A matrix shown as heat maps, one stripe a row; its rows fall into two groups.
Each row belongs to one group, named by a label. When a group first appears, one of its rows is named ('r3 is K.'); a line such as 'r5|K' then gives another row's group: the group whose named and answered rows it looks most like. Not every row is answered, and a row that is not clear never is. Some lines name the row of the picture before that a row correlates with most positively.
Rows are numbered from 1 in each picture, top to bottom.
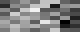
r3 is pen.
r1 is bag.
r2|pen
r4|bag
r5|pen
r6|bag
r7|bag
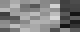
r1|bag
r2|bag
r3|bag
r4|bag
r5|bag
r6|bag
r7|bag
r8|pen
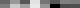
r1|pen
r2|pen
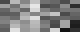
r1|pen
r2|pen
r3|pen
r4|bag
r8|bag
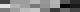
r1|bag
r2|bag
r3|pen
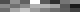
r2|bag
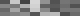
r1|pen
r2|pen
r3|pen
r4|bag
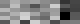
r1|bag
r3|bag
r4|bag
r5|bag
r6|pen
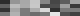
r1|pen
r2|pen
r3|pen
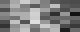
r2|bag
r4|pen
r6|pen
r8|bag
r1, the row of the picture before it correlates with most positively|2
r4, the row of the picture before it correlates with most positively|2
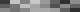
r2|pen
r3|bag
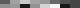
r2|bag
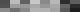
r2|bag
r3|bag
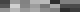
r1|pen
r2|bag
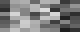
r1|bag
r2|pen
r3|pen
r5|bag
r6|pen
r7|pen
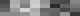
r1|pen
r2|pen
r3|pen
